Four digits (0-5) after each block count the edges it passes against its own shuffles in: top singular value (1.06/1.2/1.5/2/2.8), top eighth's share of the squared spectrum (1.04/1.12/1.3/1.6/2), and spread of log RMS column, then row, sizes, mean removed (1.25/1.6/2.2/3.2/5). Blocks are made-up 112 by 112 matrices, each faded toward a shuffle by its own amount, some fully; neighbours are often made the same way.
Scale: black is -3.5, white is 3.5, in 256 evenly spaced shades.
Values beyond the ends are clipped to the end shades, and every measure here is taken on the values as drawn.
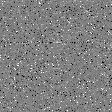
2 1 0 0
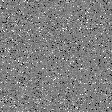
3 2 0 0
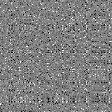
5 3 2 2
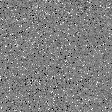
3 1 0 0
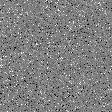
0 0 0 0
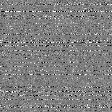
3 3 0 4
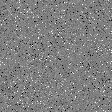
0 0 0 0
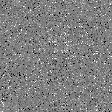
3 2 1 1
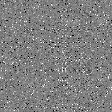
4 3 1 2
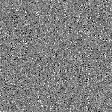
3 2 1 0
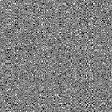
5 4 3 2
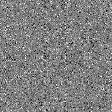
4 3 2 1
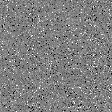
3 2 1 1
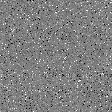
3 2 1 1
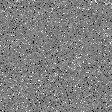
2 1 0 0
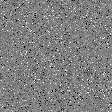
2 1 0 0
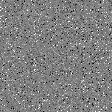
3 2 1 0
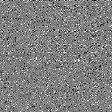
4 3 1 2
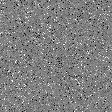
0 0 0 0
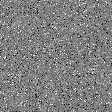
2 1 0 0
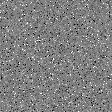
1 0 0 0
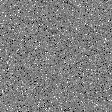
1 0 0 0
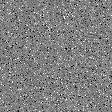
2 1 0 0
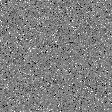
1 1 0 0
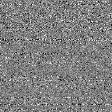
1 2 0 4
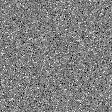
0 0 0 0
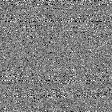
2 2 0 3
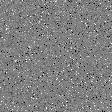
0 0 0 0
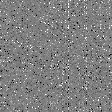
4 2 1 0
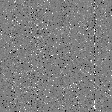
3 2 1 0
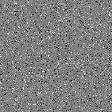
3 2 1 0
